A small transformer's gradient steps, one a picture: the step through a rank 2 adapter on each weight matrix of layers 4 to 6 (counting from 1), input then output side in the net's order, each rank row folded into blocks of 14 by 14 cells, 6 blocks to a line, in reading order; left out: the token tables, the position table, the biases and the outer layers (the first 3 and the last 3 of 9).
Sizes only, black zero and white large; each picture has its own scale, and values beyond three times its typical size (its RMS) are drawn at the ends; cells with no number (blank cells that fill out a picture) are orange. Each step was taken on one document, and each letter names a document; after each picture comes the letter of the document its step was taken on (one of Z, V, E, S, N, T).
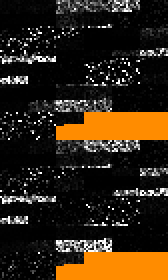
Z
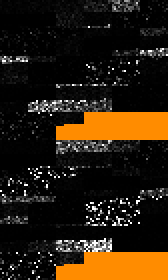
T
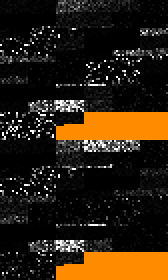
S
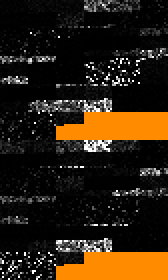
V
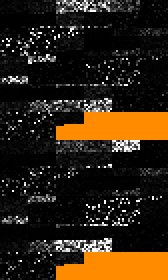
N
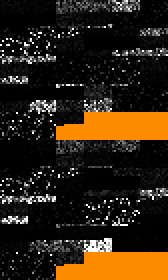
N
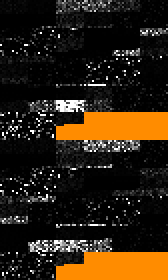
S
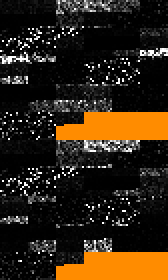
Z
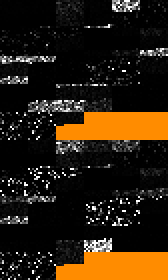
T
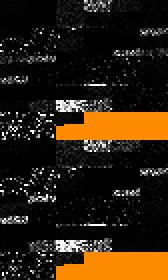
S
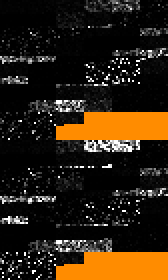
V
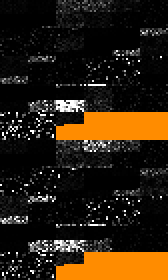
S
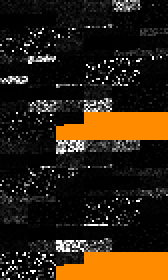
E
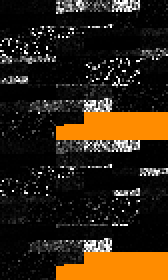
N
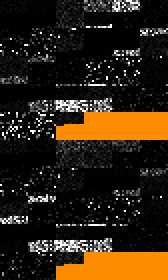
S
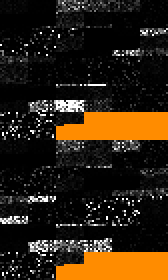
S
